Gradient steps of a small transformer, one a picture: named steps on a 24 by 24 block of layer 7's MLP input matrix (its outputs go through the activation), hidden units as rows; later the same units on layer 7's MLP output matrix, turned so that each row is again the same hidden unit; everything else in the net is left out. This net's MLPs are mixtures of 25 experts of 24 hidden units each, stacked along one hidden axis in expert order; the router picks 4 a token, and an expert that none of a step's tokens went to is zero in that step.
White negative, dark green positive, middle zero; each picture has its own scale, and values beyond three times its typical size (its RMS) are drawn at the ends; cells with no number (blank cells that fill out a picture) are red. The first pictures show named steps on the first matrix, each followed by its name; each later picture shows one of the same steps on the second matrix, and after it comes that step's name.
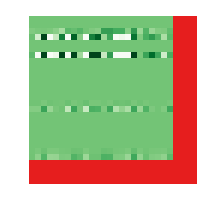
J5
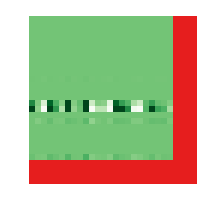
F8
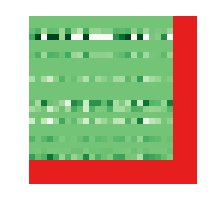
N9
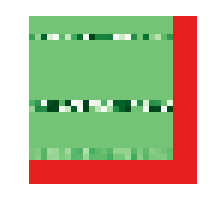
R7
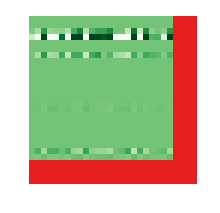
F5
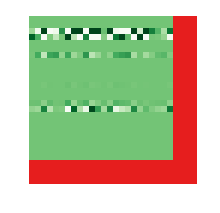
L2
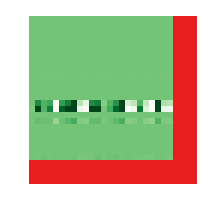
F8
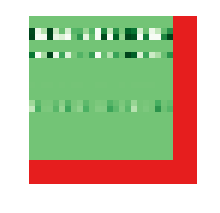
L2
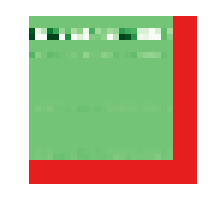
F5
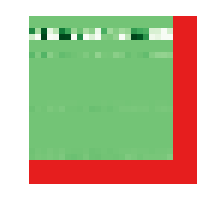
F5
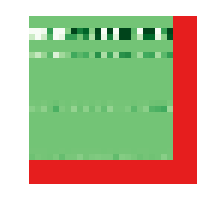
J5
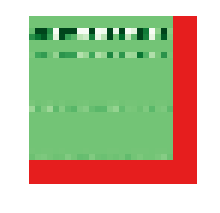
J5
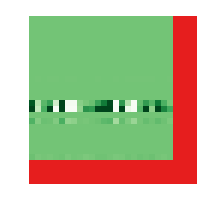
F8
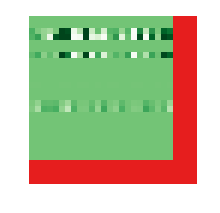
L2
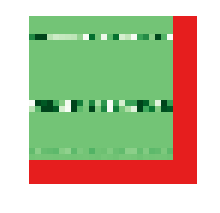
R7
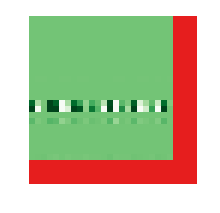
F8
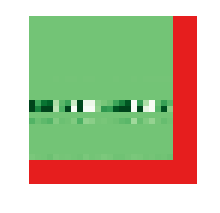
F8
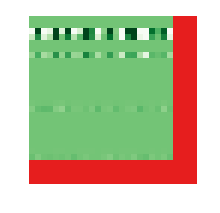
J5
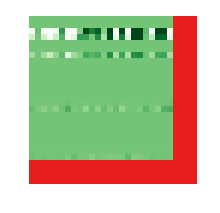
J5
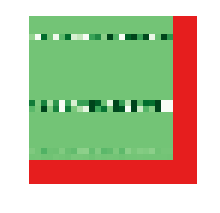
R7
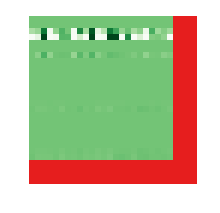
F5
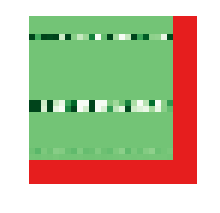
R7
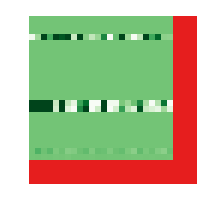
R7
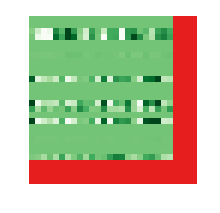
N9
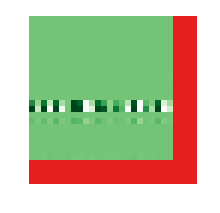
F8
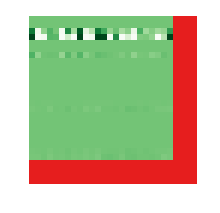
F5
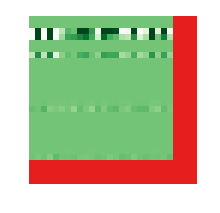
J5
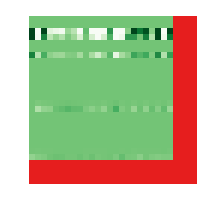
J5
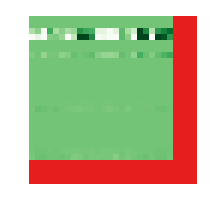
F5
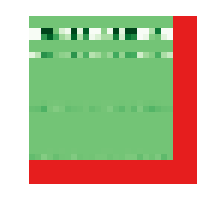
J5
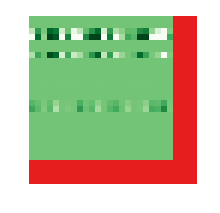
L2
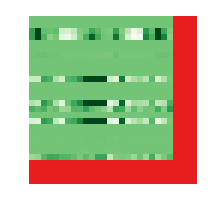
N9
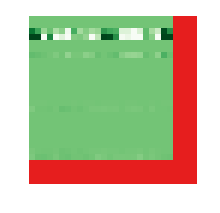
F5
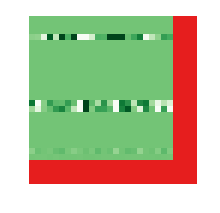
R7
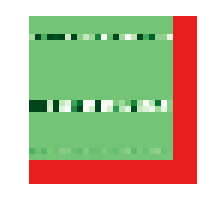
R7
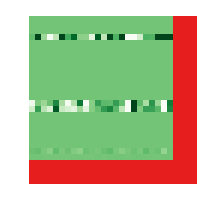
R7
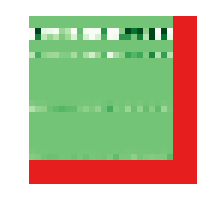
J5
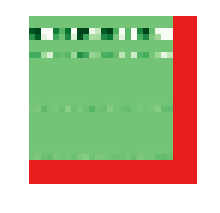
J5
